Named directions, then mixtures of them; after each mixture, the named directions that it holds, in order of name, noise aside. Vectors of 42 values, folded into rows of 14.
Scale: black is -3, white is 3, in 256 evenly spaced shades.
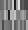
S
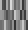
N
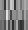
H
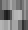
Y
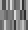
N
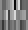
H, S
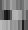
Y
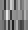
H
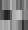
Y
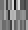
S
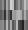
H, Y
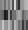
S, Y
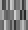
N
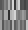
S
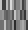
N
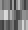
S, Y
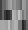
Y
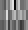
H, S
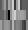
S, Y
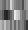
N, Y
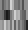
N, Y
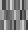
N
